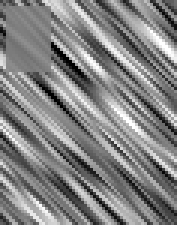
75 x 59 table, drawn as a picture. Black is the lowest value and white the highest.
An odd patch, calmer than its surroundings, sits in the top left. No single row or column stands out from its neighbours. The halves do not mirror each other. The top left is the calmest part. Streaks slant down to the right. No overall slope runs across the table.
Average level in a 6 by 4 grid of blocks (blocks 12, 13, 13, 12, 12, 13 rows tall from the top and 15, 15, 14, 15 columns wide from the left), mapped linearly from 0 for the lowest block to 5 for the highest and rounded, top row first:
2522
2234
3342
3353
2112
4230
